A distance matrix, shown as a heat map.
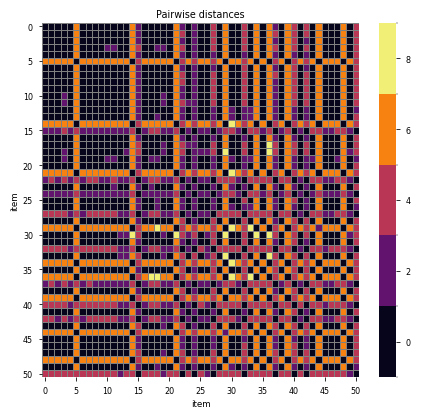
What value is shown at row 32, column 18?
4
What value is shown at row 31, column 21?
6
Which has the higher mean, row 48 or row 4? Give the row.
48
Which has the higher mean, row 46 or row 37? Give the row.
37
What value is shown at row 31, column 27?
4
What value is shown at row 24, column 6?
2
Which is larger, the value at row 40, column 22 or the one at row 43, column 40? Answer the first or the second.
the second
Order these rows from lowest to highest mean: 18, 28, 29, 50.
28, 18, 50, 29
